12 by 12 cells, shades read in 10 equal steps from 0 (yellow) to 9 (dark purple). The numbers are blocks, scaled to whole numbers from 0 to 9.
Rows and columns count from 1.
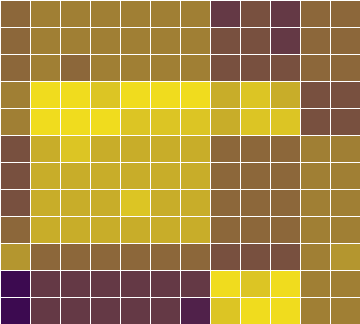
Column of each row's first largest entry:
8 10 8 11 11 1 1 1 1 8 1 1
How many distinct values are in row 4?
5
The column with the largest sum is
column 1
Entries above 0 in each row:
12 12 12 7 9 12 12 12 12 12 10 10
